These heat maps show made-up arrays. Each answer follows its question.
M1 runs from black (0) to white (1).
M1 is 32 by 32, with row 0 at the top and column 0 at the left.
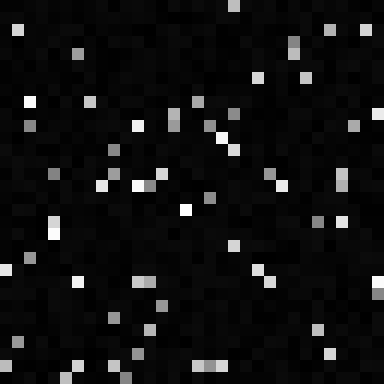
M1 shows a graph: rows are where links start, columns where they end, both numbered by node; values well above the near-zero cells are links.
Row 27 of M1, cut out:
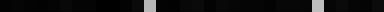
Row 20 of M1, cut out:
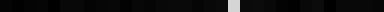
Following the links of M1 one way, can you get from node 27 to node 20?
no
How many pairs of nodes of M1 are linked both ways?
1
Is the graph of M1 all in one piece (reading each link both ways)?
yes
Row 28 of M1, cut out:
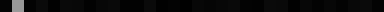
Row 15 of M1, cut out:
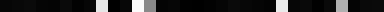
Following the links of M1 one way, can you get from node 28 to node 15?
no
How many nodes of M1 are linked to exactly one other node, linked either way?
4
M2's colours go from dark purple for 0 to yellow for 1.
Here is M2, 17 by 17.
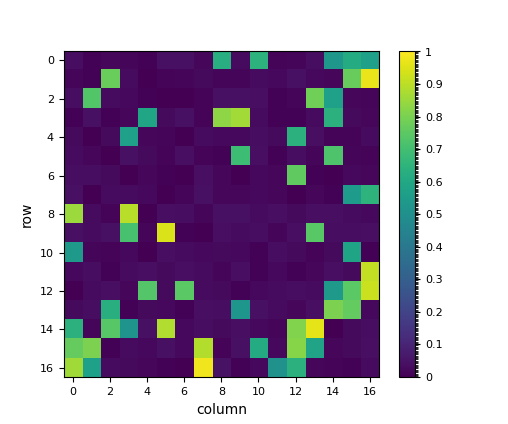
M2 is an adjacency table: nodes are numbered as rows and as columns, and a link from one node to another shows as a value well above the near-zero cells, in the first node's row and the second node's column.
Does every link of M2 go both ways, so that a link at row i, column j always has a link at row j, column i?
yes
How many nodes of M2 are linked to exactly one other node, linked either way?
2
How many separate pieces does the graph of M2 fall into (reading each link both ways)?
1
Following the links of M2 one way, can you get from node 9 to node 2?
yes
